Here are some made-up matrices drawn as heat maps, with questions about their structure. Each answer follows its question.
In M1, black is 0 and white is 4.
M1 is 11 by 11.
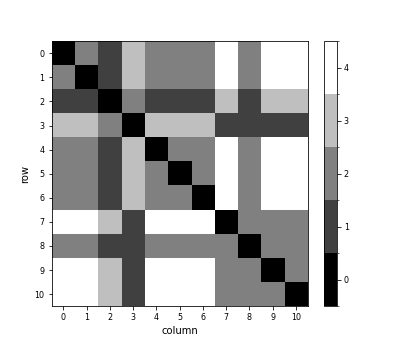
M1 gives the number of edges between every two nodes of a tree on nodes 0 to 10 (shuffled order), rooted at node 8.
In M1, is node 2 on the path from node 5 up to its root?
yes
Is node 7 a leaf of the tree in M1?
yes
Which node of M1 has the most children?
2
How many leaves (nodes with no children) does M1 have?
8
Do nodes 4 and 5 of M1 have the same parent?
yes
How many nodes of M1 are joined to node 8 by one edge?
2
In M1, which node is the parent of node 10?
3
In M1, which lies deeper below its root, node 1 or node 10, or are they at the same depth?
the same depth
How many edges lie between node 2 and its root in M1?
1
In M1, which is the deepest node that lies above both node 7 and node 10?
3
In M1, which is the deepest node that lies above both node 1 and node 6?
2
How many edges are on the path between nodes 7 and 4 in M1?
4
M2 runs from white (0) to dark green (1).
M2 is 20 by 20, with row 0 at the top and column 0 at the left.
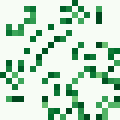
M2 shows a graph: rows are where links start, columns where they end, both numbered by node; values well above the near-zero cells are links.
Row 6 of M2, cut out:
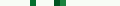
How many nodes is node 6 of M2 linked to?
3
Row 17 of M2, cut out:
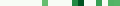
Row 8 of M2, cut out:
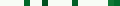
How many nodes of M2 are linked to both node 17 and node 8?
4
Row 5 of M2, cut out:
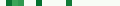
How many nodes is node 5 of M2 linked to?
5
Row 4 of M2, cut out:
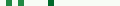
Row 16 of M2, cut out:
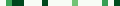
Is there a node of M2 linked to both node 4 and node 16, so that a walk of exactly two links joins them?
yes
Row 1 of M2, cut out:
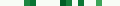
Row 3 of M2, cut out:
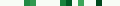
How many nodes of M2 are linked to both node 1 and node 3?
6
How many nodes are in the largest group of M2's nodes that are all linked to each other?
3
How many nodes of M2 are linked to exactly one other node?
1
